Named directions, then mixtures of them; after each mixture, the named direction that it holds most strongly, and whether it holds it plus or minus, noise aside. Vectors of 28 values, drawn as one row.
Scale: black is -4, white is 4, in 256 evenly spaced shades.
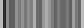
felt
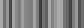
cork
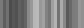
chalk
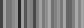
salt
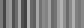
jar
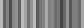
felt, plus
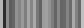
felt, plus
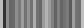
felt, plus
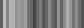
chalk, minus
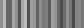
jar, minus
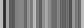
felt, plus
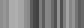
chalk, minus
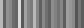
salt, minus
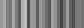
jar, minus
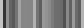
felt, plus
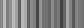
jar, minus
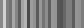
jar, minus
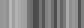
chalk, minus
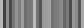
felt, plus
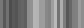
chalk, plus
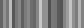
cork, minus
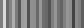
jar, minus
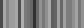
salt, plus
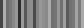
salt, plus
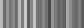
salt, minus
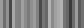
cork, plus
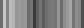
chalk, minus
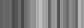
chalk, plus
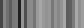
salt, plus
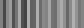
jar, plus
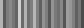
salt, minus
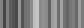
chalk, plus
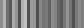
jar, minus
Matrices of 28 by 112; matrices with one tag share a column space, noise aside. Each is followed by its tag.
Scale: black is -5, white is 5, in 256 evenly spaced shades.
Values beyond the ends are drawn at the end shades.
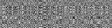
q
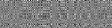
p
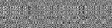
q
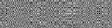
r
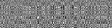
q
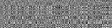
q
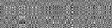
q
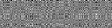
p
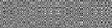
r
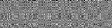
p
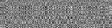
q
